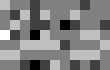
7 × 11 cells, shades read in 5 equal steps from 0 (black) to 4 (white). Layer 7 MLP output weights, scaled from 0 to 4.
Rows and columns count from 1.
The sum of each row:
21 23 17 24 26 27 17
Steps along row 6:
same down same same same same up same same down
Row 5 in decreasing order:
3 3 3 3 3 2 2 2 2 2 1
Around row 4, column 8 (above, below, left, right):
1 2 2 3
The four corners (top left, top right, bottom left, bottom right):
3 2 2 2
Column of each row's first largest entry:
1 3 2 1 3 1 6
